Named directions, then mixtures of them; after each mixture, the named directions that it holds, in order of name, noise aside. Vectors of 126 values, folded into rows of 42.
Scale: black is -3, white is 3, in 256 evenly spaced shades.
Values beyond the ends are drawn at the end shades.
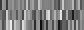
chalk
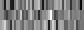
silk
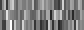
chalk, silk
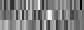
chalk, silk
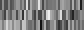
chalk, silk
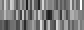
chalk, silk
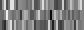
chalk, silk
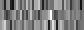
silk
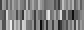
chalk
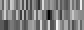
chalk, silk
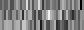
chalk, silk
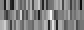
silk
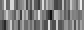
silk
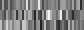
chalk, silk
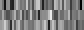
silk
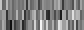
chalk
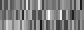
chalk, silk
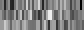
chalk, silk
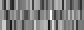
chalk, silk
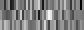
chalk, silk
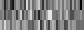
chalk, silk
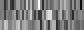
chalk, silk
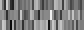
chalk, silk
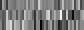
chalk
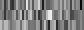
chalk, silk
